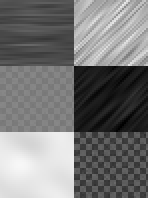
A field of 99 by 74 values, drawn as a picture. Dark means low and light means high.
The table splits into 3 rows of 2 panels. Panel 1,1: low, streaked across, faint in contrast. Panel 1,2: high, slanting up to the right. Panel 2,1: middling, checkered, faint in contrast. Panel 2,2: very low, slanting up to the right, faint in contrast. Panel 3,1: very high, smooth, faint in contrast. Panel 3,2: low, checkered.
